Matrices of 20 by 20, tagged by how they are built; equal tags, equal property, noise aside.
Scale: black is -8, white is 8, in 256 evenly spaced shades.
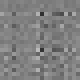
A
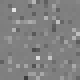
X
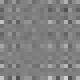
A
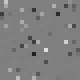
X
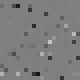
X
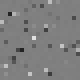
X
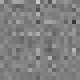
A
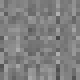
A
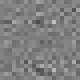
A
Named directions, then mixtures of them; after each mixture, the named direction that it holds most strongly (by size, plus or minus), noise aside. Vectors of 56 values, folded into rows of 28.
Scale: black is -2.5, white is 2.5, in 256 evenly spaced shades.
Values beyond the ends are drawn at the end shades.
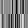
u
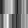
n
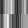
n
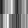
n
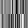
u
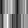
n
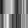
n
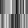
n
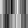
n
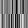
u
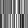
u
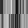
n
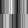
n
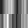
n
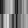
n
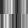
n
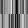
u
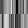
n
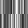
u
